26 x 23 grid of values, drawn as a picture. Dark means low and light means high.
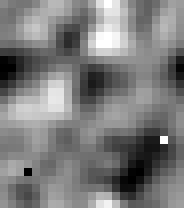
The halves do not mirror each other. Overall the values sit about 50% of the way up the scale. The histogram is bell-shaped. Two lone cells stand out: one far higher and one far lower than their neighbours.
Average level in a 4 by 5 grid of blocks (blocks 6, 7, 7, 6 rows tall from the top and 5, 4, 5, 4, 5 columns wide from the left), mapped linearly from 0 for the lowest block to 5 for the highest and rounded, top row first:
44554 / 14232 / 44322 / 34302
